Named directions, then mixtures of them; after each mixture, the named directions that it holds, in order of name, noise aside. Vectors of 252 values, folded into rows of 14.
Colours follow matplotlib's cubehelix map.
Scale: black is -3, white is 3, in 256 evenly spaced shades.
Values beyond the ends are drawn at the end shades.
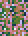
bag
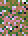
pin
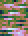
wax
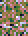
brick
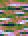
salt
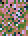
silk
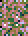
brick, silk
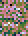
salt, silk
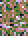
brick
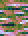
salt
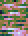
wax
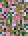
bag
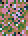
silk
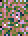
brick, silk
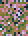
silk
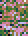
brick, wax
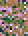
pin, salt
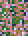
bag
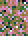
pin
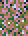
pin, silk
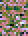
brick, salt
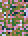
bag, wax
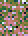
pin, wax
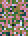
bag, brick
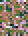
brick, pin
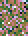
pin, silk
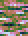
salt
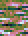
salt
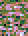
brick, wax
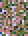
bag, pin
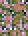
bag, pin
